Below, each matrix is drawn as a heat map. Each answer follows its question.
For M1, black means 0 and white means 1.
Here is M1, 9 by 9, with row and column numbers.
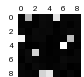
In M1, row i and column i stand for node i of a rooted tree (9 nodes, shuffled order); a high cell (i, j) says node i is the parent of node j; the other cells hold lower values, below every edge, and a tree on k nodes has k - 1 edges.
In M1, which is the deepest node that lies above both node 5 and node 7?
3
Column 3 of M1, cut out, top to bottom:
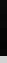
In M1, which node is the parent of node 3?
8
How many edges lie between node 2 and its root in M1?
4
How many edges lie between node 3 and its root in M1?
1
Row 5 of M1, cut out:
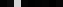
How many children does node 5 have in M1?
1
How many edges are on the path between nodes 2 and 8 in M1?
4
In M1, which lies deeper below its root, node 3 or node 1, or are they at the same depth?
node 1
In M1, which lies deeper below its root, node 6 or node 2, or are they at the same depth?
node 2
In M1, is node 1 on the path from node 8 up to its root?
no
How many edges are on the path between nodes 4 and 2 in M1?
5
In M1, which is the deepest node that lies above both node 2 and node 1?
0
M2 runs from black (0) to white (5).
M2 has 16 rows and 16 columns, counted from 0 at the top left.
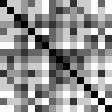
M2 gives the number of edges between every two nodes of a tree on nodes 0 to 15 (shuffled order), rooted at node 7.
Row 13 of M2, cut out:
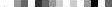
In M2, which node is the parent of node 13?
5
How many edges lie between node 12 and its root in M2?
2
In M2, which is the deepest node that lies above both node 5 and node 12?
3
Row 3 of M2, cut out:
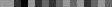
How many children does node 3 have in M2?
3
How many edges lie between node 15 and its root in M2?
3
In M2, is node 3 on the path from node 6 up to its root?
yes
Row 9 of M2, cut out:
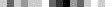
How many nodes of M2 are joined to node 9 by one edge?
1
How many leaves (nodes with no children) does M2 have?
11
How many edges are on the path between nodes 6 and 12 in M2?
3
